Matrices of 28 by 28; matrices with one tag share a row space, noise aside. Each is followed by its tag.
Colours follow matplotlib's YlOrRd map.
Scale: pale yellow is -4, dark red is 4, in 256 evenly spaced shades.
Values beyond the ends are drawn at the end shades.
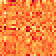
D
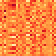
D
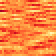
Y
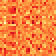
D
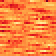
Y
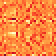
D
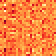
D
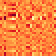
D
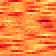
Y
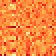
D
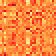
D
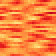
Y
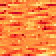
Y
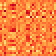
D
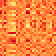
D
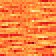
Y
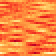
Y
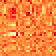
D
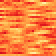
Y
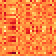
D
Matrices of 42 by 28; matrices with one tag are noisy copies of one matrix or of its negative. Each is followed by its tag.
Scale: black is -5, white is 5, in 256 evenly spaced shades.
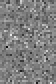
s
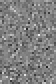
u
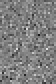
u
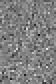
u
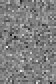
s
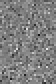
u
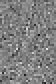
u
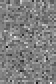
s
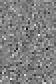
u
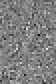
u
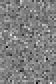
s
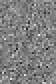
u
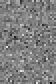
s
